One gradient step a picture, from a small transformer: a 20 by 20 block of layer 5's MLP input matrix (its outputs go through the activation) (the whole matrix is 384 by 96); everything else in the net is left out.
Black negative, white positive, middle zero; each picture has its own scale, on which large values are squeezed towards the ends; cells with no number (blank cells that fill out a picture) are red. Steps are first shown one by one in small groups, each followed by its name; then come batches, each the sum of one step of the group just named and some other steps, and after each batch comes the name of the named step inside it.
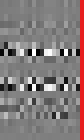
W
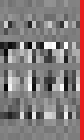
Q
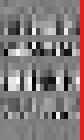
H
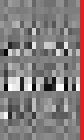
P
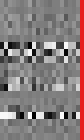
P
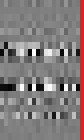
W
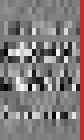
H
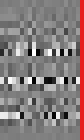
W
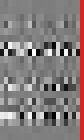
W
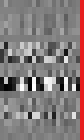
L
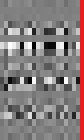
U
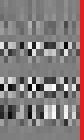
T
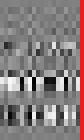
T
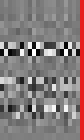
T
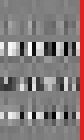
L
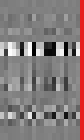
U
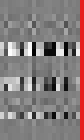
L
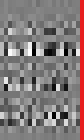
L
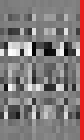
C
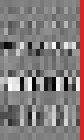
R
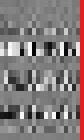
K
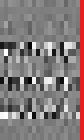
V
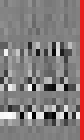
V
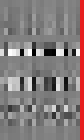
R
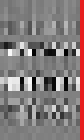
R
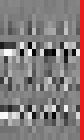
V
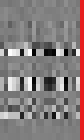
C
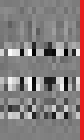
K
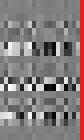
C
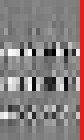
V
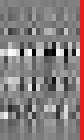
V
